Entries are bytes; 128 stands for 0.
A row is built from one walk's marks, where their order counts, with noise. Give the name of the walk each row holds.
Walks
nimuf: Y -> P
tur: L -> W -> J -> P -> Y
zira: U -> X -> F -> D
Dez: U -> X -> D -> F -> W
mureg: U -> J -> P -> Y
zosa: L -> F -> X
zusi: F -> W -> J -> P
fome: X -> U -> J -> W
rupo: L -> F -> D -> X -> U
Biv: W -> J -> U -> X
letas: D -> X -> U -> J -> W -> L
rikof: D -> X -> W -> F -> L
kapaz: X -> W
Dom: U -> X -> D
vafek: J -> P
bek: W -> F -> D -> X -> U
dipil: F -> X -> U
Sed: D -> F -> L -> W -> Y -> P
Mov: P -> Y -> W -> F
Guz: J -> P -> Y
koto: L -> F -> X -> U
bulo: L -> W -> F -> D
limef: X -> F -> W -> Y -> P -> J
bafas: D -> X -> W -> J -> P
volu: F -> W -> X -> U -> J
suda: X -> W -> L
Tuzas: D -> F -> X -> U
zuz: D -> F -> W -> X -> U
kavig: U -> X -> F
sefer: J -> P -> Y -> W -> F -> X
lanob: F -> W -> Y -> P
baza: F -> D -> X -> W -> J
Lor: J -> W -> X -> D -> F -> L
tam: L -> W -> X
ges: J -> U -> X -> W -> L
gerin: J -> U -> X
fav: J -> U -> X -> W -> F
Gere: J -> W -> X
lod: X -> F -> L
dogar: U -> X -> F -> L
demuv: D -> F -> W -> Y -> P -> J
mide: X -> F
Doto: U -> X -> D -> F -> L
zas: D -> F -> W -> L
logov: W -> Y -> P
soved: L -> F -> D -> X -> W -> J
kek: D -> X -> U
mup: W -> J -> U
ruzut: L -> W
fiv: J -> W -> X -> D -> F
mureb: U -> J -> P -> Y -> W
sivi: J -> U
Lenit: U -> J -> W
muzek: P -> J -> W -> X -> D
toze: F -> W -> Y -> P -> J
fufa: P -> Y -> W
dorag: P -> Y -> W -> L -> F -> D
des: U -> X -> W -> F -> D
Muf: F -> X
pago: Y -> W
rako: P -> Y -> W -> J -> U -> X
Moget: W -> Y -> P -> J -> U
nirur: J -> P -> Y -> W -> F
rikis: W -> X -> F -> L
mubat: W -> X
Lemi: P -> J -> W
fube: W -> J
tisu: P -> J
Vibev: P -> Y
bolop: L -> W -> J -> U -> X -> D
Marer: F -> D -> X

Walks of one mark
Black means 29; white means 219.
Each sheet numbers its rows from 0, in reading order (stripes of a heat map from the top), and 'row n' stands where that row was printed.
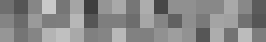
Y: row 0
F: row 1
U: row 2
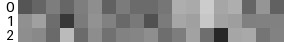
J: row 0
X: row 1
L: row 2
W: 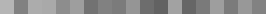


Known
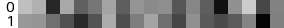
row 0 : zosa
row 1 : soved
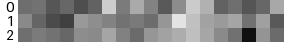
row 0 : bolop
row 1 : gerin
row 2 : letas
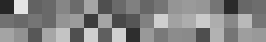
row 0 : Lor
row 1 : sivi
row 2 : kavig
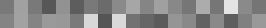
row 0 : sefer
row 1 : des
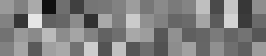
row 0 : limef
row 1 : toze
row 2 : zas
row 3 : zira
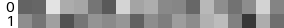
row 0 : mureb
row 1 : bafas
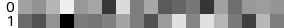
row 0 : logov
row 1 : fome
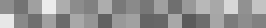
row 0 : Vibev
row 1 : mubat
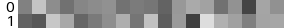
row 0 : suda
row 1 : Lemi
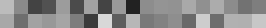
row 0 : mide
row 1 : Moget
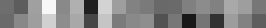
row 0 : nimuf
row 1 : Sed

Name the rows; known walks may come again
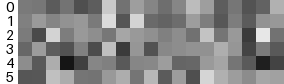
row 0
bolop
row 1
des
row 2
Lenit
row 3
fiv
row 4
baza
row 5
Lemi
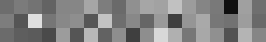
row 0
letas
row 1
zusi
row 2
fav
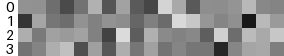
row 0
dipil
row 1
ges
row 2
Moget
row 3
ruzut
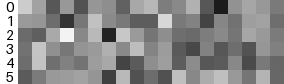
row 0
tam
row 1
zuz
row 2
nimuf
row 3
Dez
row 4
rikof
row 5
vafek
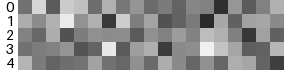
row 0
dogar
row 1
logov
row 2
bafas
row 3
muzek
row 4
Muf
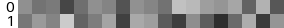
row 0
Gere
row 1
bulo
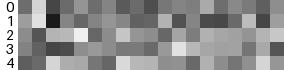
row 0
lod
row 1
rupo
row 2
mureg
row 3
gerin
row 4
mureb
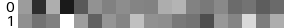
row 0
volu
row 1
Mov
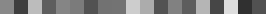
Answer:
demuv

